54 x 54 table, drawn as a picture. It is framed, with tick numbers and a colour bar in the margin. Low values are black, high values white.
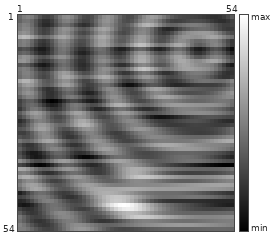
Concentric rings centre on the top right. The halves do not mirror each other. One bump rises in the bottom middle. No overall slope runs across the table. Overall the values sit about 40% of the way up the scale.
